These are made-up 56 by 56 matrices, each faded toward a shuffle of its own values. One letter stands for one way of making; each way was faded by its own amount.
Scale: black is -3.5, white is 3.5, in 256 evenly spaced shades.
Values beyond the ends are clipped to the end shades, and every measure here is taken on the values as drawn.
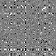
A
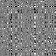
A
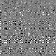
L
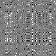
A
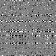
L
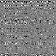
L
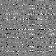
L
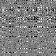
L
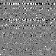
L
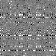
L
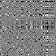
A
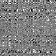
L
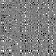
A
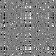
A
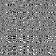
L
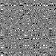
L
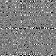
L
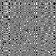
A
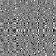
A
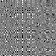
A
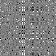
A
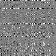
L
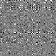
L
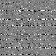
L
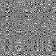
L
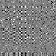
A
